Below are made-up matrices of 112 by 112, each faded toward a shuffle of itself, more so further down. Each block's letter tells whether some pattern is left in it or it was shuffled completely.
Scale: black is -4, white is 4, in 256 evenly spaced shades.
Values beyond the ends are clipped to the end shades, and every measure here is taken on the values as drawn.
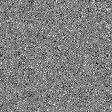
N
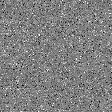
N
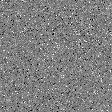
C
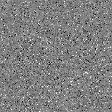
N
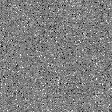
N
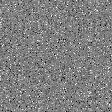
N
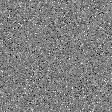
C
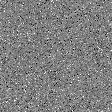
C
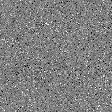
N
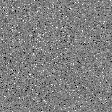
N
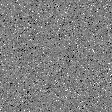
C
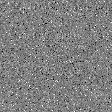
N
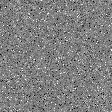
C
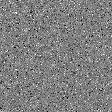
N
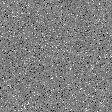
C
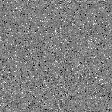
N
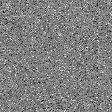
N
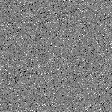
N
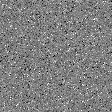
C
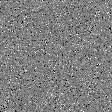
C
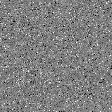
N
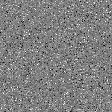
N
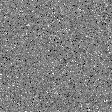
C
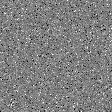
C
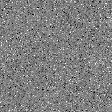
N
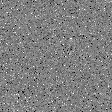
C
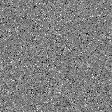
N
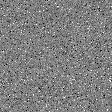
C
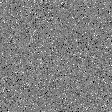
C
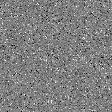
N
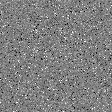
C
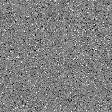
N
